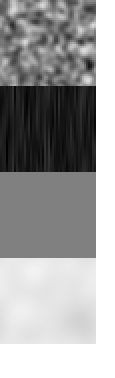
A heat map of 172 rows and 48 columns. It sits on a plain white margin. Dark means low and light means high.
It is made of 4 by 1 panels. Panel 1,1: middling, blotchy, strong in contrast. Panel 2,1: very low, streaked downward, faint in contrast. Panel 3,1: middling, flat. Panel 4,1: very high, smooth, faint in contrast.
